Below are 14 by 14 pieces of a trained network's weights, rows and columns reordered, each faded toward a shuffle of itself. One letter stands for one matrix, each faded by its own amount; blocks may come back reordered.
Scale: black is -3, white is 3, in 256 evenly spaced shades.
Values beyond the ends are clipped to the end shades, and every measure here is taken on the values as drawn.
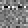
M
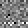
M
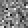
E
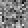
E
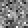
M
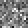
E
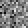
E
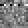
M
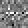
M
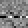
M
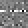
M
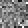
M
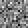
E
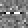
M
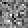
E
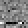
M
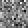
E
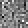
E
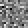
E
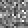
E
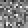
E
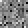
E
